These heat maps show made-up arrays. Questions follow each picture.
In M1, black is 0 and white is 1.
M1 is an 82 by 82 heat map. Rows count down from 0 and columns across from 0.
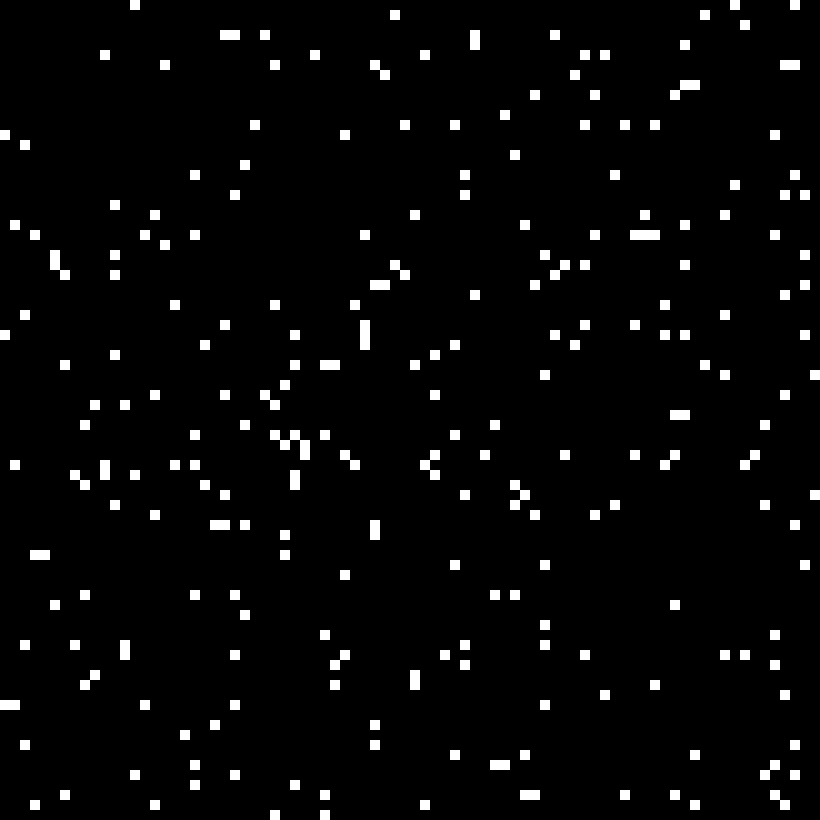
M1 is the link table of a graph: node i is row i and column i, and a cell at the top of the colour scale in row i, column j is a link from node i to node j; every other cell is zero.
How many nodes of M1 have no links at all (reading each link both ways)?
1
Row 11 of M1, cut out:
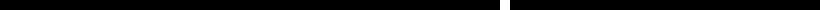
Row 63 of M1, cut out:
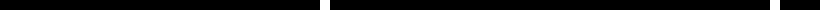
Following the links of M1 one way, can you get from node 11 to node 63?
yes
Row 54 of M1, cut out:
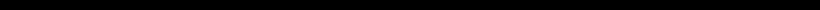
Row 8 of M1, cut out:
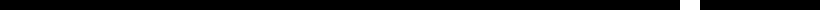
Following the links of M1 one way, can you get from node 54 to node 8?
no
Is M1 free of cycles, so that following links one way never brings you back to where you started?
no
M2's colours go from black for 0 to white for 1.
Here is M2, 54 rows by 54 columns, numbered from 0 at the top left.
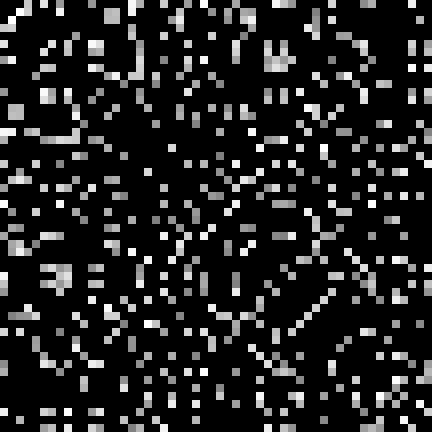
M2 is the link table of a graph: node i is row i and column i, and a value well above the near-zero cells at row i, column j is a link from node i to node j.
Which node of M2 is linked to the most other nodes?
node 0
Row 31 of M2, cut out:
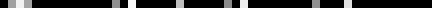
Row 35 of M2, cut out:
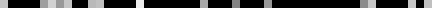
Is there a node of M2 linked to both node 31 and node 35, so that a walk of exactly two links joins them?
no
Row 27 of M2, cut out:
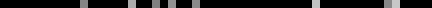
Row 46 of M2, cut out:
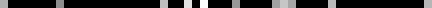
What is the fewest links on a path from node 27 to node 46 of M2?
3
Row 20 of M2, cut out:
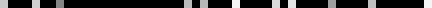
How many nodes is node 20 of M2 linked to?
11
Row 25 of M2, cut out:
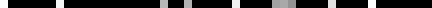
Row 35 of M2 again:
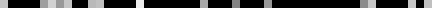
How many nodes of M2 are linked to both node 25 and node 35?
4
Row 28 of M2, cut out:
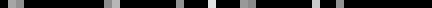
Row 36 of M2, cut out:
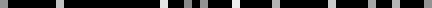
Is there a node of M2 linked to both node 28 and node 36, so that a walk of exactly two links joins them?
no
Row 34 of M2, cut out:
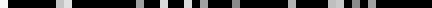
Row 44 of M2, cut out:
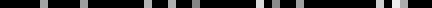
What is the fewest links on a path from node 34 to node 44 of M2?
1
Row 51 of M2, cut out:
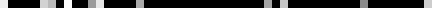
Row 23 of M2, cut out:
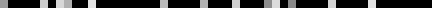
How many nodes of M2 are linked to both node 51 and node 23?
5
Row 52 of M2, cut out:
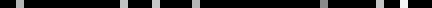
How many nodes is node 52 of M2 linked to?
7
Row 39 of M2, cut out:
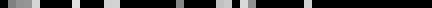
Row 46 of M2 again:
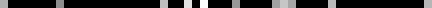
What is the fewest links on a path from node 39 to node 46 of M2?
3
